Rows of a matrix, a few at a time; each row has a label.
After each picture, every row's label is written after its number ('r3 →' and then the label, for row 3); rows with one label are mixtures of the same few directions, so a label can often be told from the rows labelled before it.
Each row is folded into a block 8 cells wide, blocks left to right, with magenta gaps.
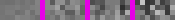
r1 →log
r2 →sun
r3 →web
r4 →sun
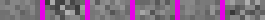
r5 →sun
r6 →sun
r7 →sun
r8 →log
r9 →web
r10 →log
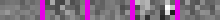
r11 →log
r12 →sun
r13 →web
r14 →web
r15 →sun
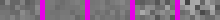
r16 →sun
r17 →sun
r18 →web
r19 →log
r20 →sun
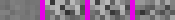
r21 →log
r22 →sun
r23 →sun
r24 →log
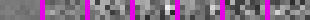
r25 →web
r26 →log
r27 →sun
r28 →web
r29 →web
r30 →sun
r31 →log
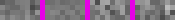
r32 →web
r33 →log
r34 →sun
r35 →web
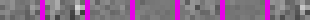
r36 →web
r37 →web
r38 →sun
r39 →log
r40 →sun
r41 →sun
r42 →web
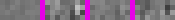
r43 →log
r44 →web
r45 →web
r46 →web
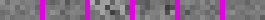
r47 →sun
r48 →log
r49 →sun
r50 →web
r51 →log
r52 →log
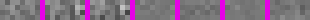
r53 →sun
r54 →web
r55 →web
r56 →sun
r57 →log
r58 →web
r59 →web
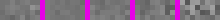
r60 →web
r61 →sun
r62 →web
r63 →web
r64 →sun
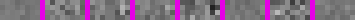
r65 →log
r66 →sun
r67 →web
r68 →web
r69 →web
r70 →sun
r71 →log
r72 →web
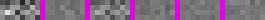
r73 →log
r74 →sun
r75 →log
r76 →web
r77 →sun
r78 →log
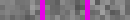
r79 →web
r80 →web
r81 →sun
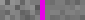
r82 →sun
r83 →log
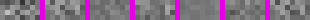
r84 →log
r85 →sun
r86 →sun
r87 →web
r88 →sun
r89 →log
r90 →sun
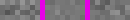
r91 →log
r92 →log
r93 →sun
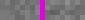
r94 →sun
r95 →log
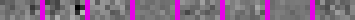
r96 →web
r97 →web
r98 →sun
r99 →sun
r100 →log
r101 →web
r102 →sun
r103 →sun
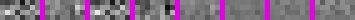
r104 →log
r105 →web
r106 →log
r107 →web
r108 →web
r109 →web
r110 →sun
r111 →sun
